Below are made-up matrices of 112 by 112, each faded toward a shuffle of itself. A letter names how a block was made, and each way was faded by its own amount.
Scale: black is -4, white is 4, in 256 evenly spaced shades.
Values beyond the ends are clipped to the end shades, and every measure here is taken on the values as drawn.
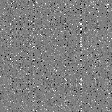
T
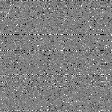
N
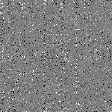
T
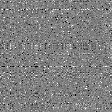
N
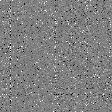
T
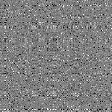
N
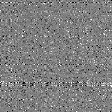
N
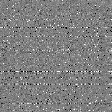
N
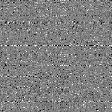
N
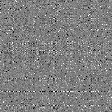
N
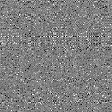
N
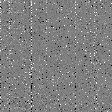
T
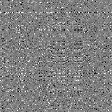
N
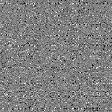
N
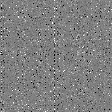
T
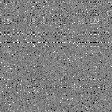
N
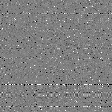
N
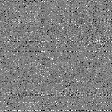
N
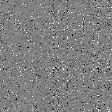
T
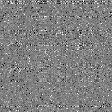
N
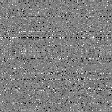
N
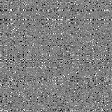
N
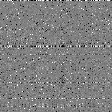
N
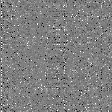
T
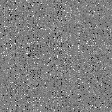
T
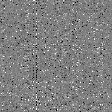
T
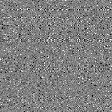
N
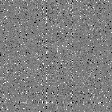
T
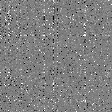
T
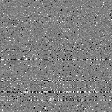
N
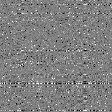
N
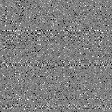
N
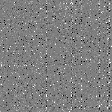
T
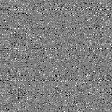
N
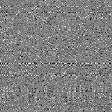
N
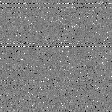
N
